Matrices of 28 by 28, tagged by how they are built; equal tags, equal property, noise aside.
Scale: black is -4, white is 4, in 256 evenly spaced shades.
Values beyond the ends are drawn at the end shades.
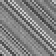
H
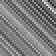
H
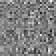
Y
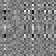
Y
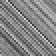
H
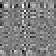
Y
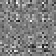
Y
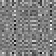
Y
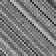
H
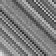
H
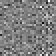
Y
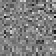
Y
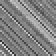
H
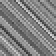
H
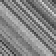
H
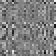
Y
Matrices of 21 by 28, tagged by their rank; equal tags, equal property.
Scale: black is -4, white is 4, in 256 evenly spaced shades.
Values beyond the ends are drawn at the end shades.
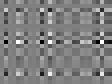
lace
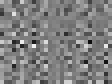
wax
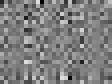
wax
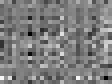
wax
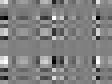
lace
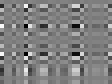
lace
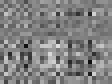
wax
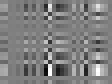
lace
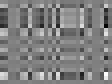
lace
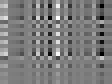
lace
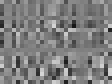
wax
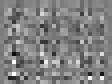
wax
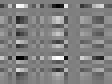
lace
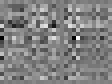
wax
